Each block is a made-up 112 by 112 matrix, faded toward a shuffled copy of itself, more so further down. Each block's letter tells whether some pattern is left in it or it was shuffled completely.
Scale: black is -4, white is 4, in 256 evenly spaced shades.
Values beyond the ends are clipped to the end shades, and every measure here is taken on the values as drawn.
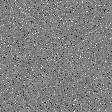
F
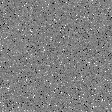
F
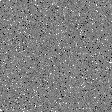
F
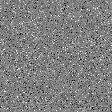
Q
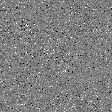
Q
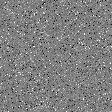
F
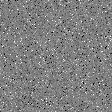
F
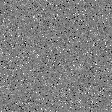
F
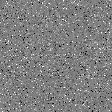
Q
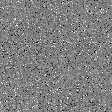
Q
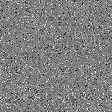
Q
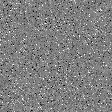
F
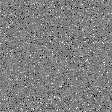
Q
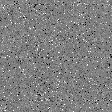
Q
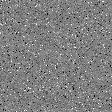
F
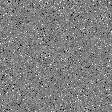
F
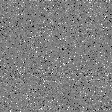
Q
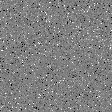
F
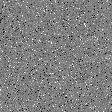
F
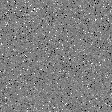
F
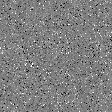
Q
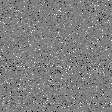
Q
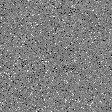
F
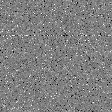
Q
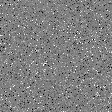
F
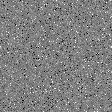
F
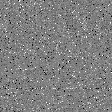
Q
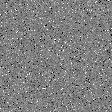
F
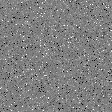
F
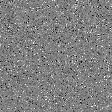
Q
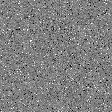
Q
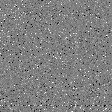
Q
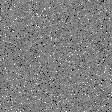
F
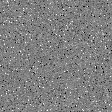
F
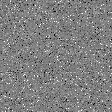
Q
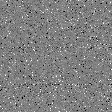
Q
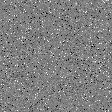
F
